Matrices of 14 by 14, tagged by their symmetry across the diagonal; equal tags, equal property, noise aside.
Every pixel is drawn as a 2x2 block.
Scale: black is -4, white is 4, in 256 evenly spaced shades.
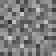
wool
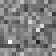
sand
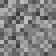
wool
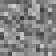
sand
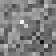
wool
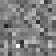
sand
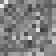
wool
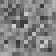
wool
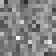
sand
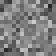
wool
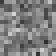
sand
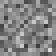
wool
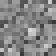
wool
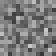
wool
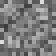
wool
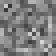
wool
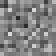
wool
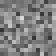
sand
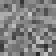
sand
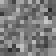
wool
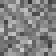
sand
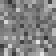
sand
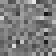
sand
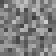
sand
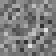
wool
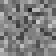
sand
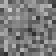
wool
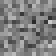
sand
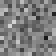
sand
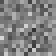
sand
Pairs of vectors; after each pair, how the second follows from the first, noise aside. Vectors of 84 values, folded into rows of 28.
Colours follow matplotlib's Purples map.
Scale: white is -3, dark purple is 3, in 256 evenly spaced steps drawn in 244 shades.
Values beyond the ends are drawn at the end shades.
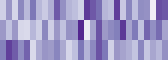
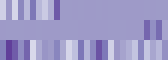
partly zeroed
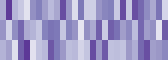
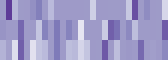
partly zeroed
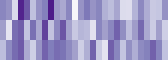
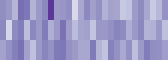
shrunk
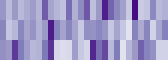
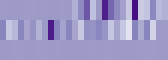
partly zeroed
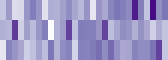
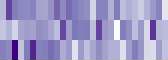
reversed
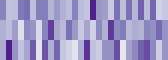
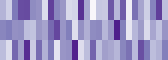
reversed
